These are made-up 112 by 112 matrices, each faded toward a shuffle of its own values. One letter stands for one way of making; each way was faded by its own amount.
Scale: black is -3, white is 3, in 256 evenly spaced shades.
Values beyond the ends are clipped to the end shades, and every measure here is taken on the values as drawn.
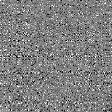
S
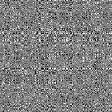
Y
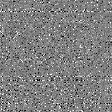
S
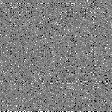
S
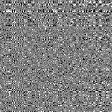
Y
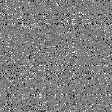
S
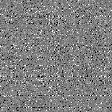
S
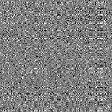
Y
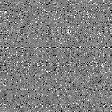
S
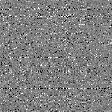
S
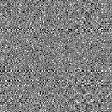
Y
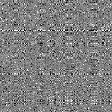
Y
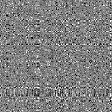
Y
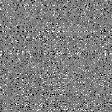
S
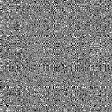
Y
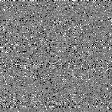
S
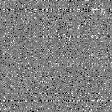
S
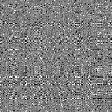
Y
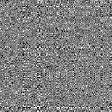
Y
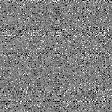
S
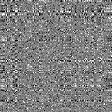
Y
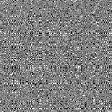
Y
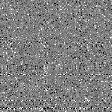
S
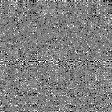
S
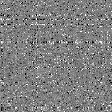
S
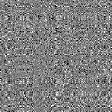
Y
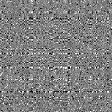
Y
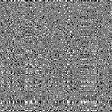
Y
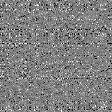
S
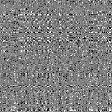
Y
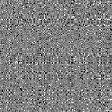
Y
